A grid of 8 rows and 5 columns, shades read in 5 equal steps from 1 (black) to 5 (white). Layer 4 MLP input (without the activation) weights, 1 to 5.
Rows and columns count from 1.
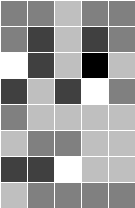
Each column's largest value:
5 4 5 5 4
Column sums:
26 23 29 26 28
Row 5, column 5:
4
